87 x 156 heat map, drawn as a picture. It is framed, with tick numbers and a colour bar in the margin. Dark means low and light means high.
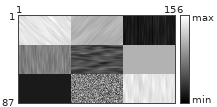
The table splits into 3 rows of 3 panels. Panel 1,1: very high, slanting down to the right, faint in contrast. Panel 1,2: high, slanting up to the right, faint in contrast. Panel 1,3: very low, streaked downward, faint in contrast. Panel 2,1: middling, streaked downward, faint in contrast. Panel 2,2: low, streaked across. Panel 2,3: high, flat. Panel 3,1: very low, flat. Panel 3,2: middling, fine-grained, strong in contrast. Panel 3,3: very high, streaked downward, faint in contrast.
